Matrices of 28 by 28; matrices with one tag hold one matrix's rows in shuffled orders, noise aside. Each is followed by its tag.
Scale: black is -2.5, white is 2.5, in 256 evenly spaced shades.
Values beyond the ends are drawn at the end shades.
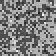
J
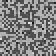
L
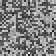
J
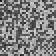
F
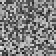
L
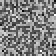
L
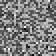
F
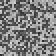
J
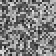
J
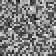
F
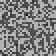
L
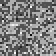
J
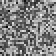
J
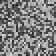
F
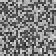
L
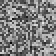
J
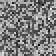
L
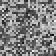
J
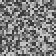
F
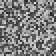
F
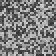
F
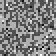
L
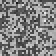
J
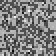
L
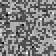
J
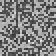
L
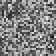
F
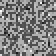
L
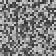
L
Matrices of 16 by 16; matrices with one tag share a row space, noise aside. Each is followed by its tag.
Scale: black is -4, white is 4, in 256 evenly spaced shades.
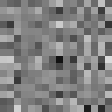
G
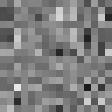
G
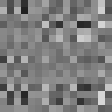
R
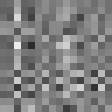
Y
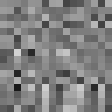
Y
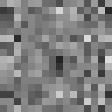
G
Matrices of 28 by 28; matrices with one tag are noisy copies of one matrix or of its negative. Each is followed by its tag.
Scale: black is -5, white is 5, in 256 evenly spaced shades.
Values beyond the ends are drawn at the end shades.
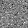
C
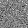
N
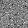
C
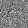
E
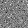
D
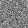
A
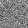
N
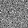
E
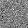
N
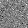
N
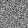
N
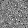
A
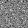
D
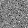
A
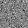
D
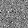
E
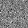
E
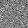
N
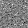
C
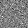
N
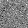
N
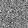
E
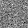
C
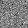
C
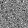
D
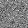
N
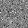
E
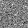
C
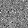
E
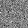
E
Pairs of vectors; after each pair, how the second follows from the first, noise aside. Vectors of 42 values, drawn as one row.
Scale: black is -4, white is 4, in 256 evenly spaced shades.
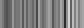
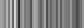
reversed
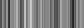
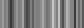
reversed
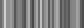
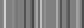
partly zeroed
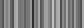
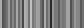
reversed
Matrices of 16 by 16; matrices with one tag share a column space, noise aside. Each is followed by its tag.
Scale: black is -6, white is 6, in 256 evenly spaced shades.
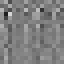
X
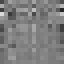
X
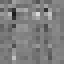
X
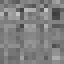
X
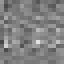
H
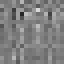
X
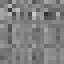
X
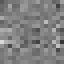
H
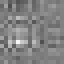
H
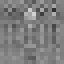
X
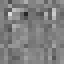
X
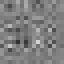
H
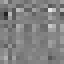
X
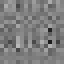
H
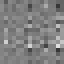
H
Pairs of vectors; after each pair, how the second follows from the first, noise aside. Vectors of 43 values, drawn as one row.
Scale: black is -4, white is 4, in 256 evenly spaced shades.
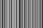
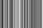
sign-scrambled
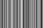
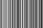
sign-scrambled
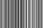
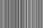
shrunk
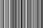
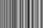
shuffled
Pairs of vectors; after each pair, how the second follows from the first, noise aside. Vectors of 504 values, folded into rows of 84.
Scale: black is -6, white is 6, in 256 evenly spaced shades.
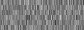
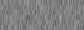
shrunk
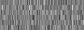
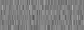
shrunk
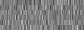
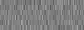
shrunk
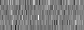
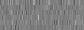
shrunk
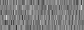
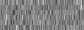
sign-scrambled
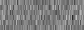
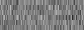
sign-scrambled
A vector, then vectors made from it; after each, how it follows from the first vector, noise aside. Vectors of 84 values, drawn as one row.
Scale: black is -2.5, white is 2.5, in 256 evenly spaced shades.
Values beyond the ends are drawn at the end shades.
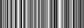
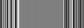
partly zeroed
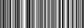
reversed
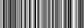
wrapped around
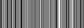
partly zeroed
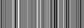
partly zeroed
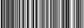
wrapped around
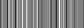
partly zeroed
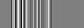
partly zeroed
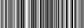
wrapped around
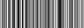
negated
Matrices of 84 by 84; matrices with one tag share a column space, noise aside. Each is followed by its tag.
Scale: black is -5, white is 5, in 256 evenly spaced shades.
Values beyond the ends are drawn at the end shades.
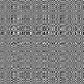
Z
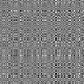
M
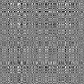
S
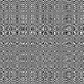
Z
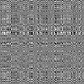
Z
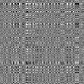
S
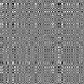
S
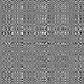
Z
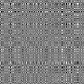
S
